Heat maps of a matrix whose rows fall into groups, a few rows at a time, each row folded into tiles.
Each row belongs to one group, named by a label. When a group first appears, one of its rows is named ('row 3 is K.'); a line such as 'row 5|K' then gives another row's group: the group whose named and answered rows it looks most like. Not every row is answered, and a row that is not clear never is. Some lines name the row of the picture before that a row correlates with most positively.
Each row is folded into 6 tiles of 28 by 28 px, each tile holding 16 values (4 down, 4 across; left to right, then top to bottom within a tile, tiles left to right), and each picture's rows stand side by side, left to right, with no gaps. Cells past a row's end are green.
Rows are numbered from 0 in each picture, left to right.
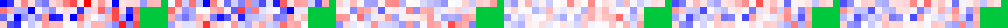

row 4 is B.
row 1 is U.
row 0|B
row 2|U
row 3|B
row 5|B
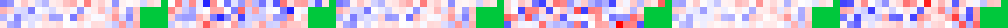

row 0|B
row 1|U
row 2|B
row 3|U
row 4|B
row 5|B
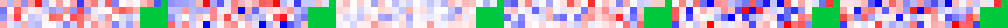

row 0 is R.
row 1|R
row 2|U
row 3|B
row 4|U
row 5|U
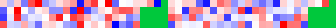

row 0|R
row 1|U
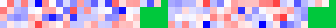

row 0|U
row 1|R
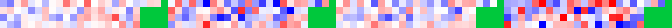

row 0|B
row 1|U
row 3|R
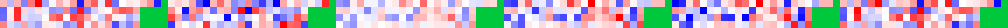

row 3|B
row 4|B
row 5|R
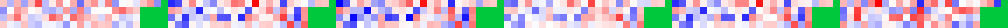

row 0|R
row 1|B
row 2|B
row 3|B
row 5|R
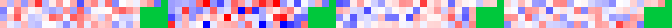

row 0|R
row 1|R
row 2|B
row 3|U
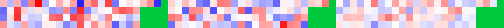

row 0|R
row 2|R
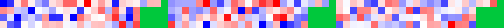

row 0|B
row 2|U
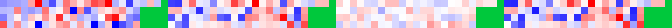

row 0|R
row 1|B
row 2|U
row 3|B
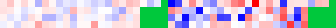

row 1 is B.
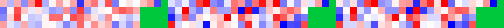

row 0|R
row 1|R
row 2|R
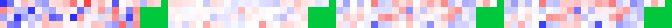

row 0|B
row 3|R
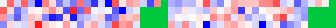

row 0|U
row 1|R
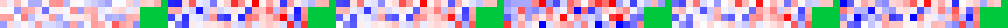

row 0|U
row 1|B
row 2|B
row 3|R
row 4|B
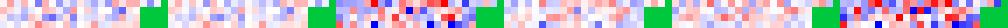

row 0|U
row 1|U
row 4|R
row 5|R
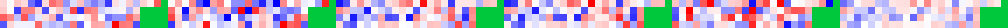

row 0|U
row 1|U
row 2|B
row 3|B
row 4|R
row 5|B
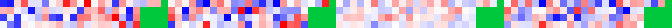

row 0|B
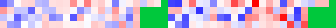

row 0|B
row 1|B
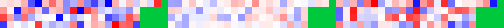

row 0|U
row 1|B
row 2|R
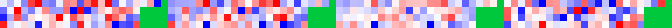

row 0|R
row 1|R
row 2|R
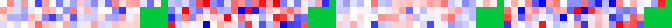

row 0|U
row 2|R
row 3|U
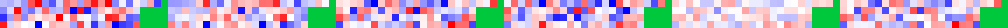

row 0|R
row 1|R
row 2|U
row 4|U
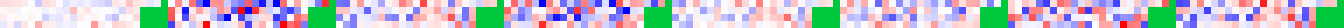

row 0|U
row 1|U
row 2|B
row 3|U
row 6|U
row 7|B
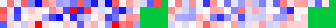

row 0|U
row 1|U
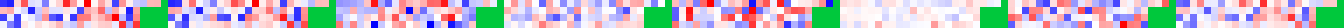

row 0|B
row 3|U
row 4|R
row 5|U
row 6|U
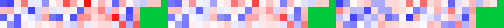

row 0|B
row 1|B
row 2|B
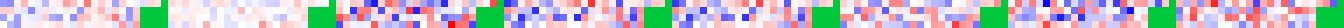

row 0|B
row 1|U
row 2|U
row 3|B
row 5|U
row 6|U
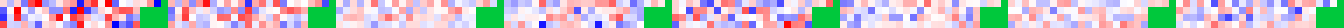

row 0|R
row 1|R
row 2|R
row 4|U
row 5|B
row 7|U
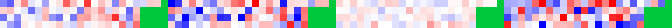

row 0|B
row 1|B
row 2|U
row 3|R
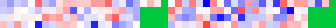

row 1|U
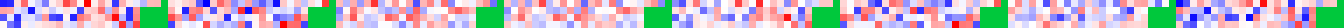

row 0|B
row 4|B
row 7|B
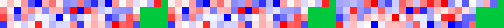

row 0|U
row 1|U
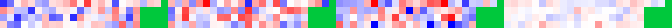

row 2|R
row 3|U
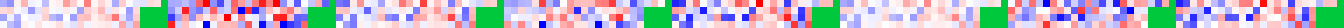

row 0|B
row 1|R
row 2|B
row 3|R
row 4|B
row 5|B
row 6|U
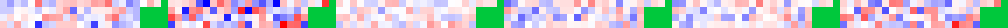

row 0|R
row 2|U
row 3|B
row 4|B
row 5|U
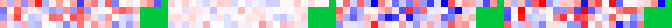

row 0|R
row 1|U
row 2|U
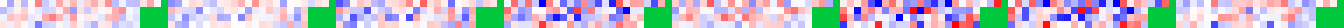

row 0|R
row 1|B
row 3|U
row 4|R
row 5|U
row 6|U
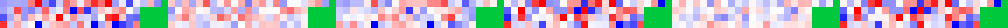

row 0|R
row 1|R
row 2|R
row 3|R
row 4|U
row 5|R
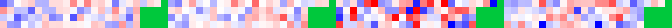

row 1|B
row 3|R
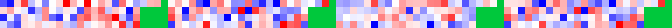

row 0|B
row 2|R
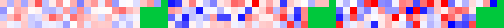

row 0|R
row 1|B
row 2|R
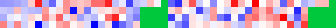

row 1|B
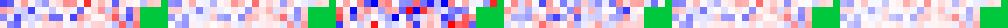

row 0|B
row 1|B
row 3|U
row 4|B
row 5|B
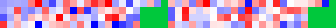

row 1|R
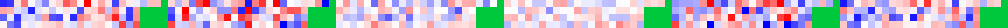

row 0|B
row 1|R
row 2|U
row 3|U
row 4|R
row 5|B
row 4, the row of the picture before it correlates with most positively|0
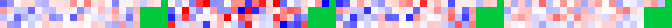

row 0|B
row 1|R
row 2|B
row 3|R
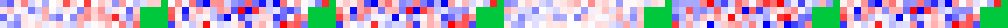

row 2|U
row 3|B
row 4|R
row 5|U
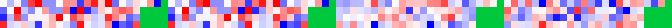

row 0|R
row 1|R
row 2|R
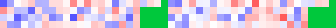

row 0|B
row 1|B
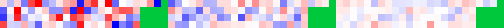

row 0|R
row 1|B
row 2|U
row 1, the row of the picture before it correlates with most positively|0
